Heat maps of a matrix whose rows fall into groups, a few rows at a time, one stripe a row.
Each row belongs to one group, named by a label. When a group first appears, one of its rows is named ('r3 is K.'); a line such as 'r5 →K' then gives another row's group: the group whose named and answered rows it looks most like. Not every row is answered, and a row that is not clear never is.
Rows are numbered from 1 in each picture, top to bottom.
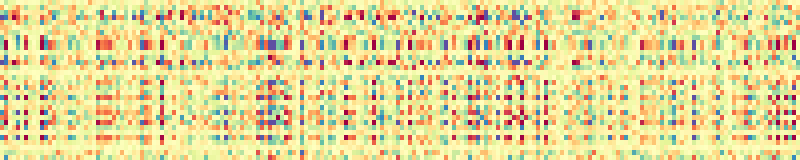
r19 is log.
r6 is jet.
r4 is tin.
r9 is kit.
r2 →log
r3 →tin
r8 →kit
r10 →kit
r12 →log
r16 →jet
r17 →kit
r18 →log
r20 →kit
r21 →log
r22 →kit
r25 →kit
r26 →log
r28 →kit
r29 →kit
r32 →log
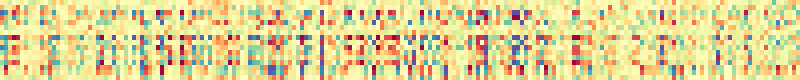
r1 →log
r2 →log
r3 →tin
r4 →jet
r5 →log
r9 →log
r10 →tin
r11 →tin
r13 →tin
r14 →kit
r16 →log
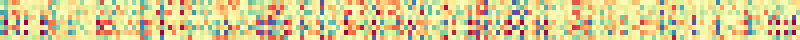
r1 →tin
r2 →log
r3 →tin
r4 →log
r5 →kit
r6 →tin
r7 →kit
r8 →log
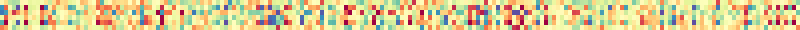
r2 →kit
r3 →tin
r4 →kit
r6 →jet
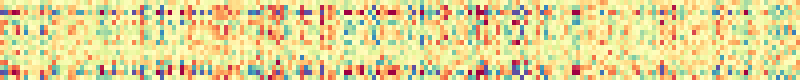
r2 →log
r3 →tin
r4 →log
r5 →jet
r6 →log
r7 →log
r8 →log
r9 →jet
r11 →log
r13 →jet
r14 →tin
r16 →log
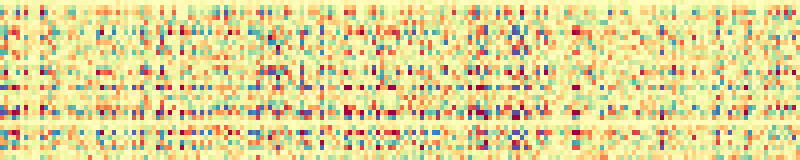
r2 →kit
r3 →kit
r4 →log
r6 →tin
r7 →tin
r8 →log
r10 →jet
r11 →tin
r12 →log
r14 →log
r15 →kit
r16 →jet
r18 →tin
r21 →kit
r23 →tin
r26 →log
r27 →tin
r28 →log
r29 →jet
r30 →tin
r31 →jet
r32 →jet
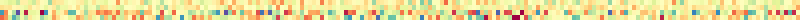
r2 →jet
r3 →kit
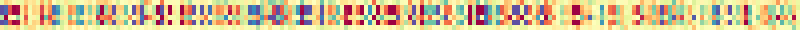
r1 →kit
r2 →tin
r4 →kit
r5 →tin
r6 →log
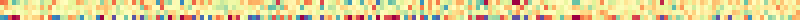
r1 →jet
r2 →kit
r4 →tin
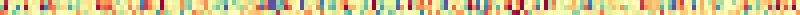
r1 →kit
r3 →jet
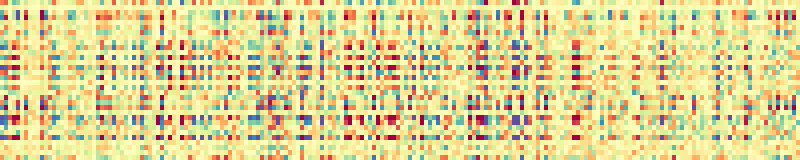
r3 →kit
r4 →kit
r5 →kit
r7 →log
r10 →tin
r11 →log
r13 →kit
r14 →tin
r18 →tin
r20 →kit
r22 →kit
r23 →log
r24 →tin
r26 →log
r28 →tin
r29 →jet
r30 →kit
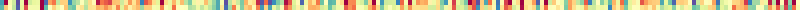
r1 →kit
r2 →kit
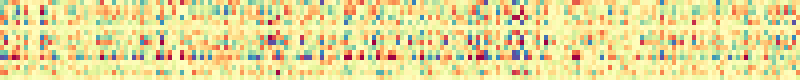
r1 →tin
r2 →kit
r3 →kit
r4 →jet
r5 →log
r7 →jet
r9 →kit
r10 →log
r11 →tin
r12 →tin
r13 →log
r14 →log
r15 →jet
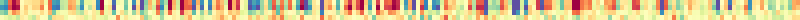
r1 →tin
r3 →tin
